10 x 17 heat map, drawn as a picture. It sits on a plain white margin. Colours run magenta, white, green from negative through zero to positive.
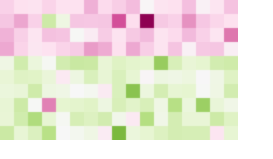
Seam: horizontal, 40% of the way down, the bottom part higher. Ninth with the lowest average: top middle. Average level on the scale: 50%.
